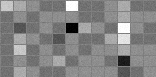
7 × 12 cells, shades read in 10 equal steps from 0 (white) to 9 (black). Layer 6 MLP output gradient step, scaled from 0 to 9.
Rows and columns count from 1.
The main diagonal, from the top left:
2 4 5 5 5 5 4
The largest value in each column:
5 6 5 5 6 9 5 5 5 8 5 5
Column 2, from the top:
3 4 6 3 2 4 3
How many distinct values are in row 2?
3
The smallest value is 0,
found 2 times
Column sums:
32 25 32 31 33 30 31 31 29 24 31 31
